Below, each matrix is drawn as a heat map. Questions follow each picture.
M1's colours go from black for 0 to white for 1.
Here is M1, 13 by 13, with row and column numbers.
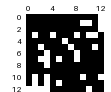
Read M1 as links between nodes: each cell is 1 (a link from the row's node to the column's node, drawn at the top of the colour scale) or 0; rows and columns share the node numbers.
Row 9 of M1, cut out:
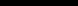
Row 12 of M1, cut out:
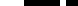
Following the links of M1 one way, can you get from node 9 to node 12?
no
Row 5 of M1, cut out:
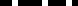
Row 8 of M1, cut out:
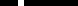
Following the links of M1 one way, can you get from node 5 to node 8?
yes
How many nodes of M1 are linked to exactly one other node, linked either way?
1
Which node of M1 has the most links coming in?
node 3
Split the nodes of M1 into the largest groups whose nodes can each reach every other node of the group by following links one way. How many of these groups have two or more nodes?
1
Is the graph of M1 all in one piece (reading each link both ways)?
yes
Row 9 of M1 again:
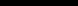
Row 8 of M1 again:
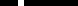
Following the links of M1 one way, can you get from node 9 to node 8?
no
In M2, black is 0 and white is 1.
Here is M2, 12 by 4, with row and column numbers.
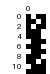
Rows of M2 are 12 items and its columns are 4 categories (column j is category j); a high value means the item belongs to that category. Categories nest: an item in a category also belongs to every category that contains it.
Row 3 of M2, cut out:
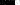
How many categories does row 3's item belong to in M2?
1
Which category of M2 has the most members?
3
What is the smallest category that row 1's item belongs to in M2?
2
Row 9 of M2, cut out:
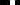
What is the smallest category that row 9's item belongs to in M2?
2
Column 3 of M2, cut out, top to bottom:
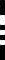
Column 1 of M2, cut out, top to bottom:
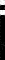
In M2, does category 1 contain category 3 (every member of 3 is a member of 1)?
no
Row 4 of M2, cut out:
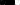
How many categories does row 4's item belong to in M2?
1
